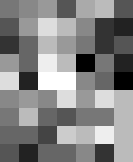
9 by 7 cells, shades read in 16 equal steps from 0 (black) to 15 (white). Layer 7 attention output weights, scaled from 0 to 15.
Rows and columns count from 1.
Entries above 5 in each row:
5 4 4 5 5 7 6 6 4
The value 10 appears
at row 1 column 5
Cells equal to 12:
1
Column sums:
63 59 86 87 68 67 58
